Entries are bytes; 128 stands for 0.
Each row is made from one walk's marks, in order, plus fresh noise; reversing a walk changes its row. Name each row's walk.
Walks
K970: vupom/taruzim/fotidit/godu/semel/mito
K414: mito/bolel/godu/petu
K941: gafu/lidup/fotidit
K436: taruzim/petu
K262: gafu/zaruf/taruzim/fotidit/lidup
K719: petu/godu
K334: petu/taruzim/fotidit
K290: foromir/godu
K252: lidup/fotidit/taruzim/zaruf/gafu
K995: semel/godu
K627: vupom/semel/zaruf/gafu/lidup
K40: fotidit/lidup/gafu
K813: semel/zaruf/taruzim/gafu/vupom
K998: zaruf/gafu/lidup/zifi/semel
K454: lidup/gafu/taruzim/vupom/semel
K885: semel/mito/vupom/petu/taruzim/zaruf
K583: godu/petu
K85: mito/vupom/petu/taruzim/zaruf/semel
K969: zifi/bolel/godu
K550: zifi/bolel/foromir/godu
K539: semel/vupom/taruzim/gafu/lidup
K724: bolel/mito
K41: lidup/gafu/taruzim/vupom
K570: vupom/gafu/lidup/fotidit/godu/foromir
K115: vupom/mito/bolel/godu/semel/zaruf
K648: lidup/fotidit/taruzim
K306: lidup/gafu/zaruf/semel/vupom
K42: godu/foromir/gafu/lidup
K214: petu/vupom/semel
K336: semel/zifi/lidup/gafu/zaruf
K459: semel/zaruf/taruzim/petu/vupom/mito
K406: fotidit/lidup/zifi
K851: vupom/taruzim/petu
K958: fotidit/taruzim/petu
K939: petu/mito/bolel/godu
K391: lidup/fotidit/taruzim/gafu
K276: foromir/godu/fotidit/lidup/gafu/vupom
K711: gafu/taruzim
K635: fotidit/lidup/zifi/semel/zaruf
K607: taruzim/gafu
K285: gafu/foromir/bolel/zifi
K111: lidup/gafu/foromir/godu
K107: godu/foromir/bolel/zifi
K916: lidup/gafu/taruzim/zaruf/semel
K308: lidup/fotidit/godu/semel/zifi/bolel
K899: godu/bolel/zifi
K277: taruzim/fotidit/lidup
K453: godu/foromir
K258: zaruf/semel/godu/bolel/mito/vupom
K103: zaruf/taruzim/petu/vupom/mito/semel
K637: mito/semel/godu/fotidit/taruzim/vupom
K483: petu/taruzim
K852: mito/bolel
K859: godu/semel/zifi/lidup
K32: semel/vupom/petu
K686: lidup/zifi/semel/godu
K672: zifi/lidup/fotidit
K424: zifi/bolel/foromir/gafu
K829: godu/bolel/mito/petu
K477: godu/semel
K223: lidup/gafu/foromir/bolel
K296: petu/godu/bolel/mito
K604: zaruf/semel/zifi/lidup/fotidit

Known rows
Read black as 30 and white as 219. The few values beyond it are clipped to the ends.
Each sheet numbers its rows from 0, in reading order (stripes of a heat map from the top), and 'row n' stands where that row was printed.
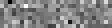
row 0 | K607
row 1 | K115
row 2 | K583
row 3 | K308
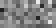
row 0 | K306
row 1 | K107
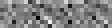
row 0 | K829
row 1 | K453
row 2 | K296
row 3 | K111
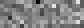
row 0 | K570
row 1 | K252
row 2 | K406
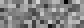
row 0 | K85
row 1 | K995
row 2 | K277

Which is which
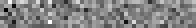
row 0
K724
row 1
K899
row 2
K42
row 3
K454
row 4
K939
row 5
K604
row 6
K970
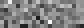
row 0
K477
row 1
K969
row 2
K635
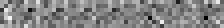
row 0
K436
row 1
K214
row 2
K103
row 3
K459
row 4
K258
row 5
K550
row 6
K539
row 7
K223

